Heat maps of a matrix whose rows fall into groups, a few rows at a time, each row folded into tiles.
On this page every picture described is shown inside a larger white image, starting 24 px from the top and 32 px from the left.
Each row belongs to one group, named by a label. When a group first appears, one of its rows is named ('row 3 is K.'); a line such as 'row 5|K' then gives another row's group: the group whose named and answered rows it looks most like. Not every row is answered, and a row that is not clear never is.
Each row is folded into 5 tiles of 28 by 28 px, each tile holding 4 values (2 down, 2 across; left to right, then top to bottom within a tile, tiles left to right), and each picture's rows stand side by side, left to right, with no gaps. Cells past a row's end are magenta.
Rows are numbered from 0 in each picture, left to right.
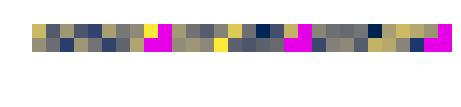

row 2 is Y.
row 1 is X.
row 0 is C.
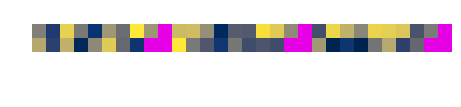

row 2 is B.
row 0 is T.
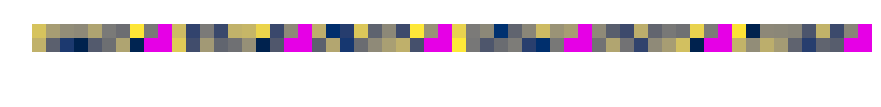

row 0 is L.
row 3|C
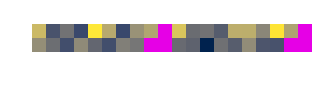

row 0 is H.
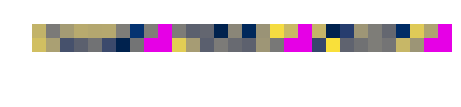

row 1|C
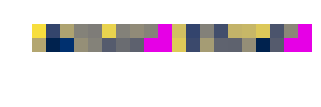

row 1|B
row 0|H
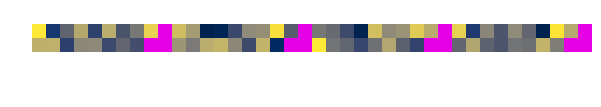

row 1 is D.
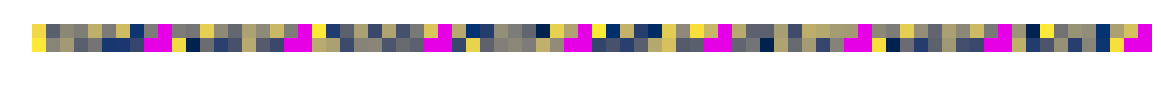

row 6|T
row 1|T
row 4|Y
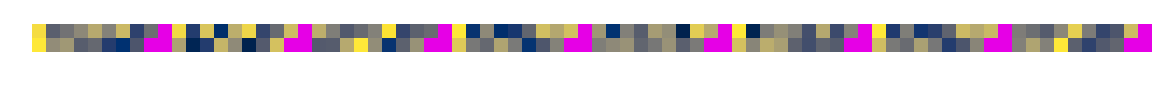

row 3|C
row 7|X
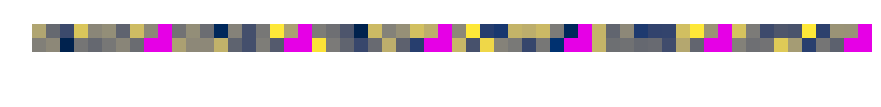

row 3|D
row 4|C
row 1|C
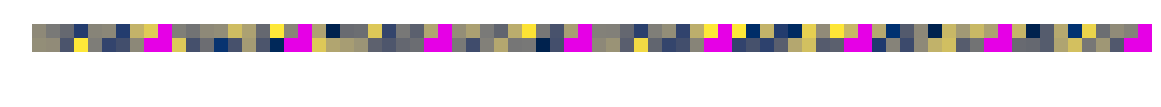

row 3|B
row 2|X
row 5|Y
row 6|Y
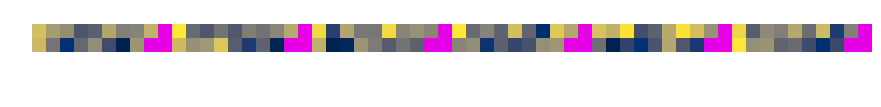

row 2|H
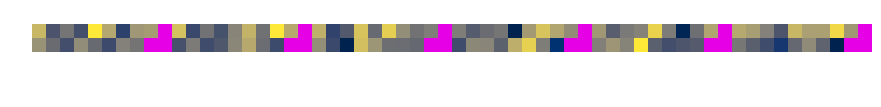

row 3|Y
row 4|X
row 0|H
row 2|H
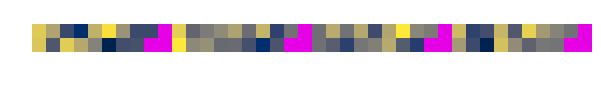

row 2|Y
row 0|D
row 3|H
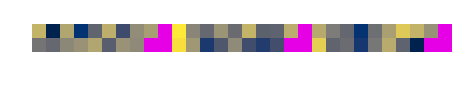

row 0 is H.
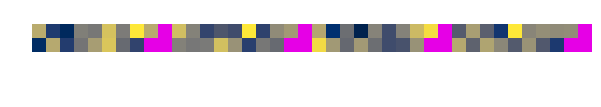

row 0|Y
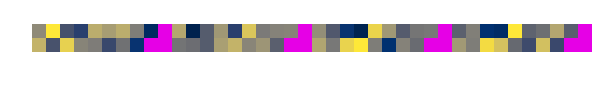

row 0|D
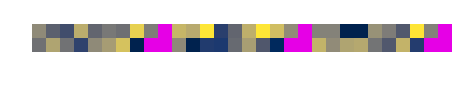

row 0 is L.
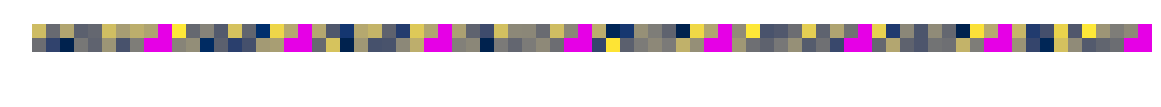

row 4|L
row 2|L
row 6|L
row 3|L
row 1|L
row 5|D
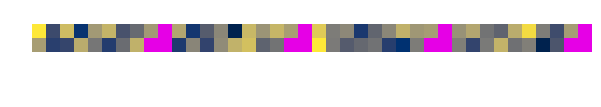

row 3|B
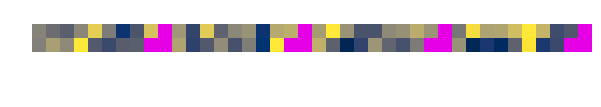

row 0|X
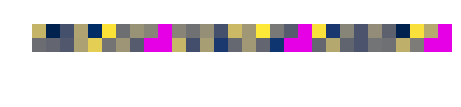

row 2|L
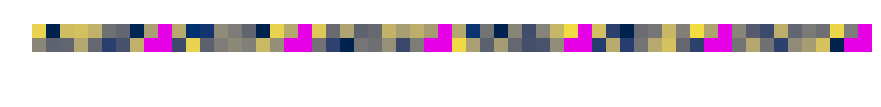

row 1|L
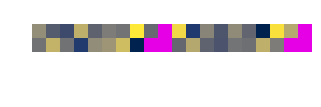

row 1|L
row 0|L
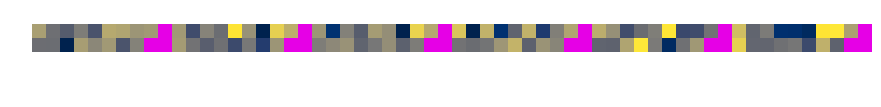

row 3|H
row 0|Y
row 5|C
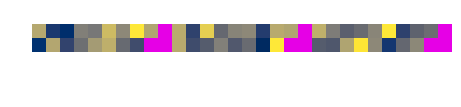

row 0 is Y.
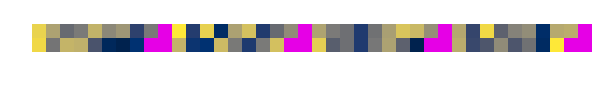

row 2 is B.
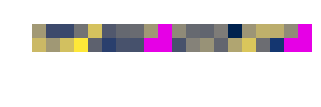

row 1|Y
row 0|X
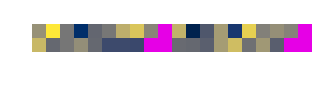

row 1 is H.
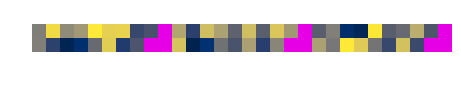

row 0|B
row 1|T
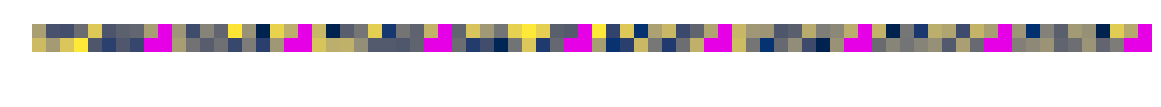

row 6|H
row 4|H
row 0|X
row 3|B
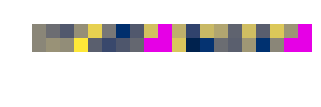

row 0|X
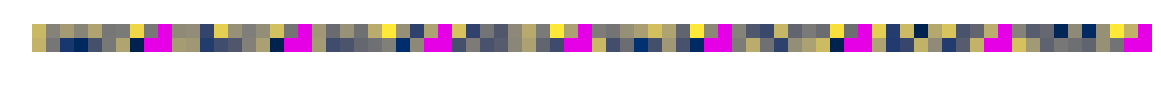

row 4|T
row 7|C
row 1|L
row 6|H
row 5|L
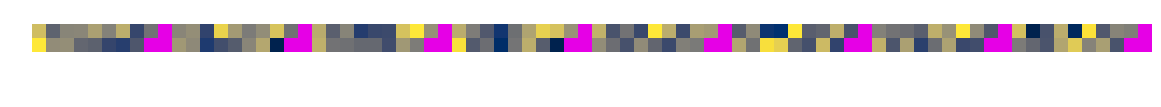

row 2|C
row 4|H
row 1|L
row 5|D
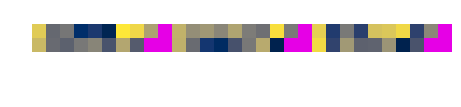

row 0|C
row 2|B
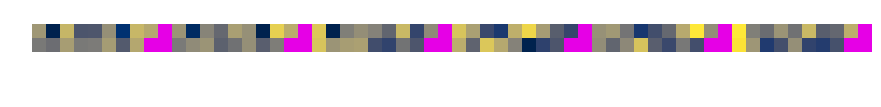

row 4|C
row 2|X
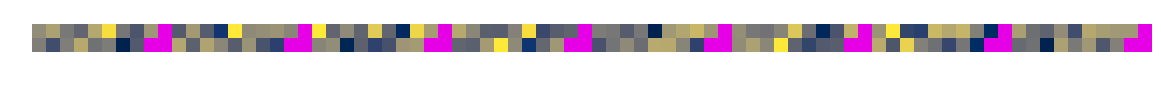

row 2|L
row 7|Y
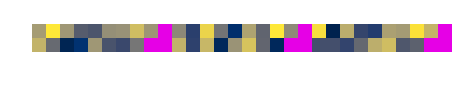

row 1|T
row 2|Y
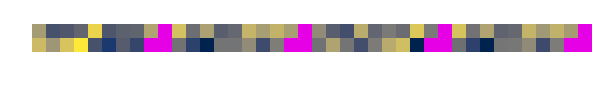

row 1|Y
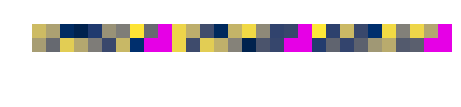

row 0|D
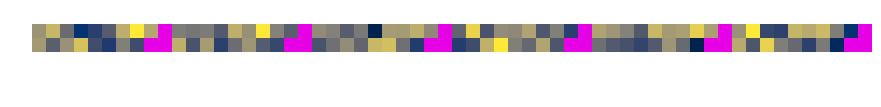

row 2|Y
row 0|C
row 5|D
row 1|B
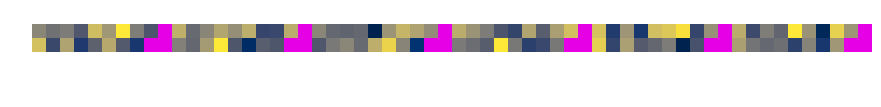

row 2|Y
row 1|X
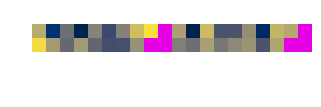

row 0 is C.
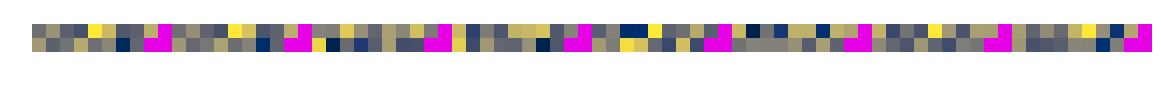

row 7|B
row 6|H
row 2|T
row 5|H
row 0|B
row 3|B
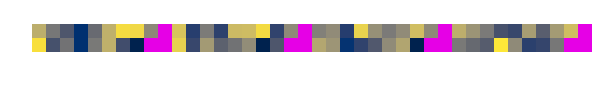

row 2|L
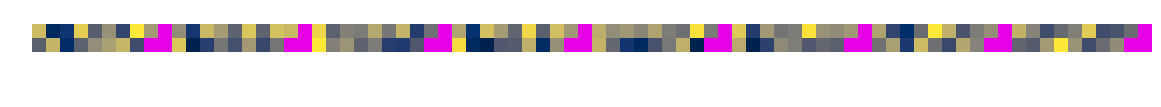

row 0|L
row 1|T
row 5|H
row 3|T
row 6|H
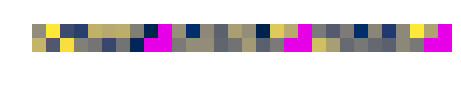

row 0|D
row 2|C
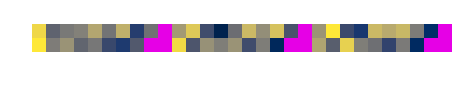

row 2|D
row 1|D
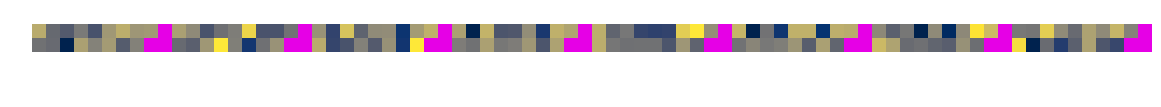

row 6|C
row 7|T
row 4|C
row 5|H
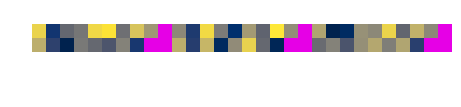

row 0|H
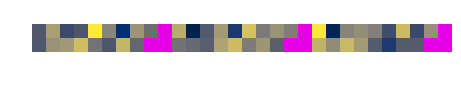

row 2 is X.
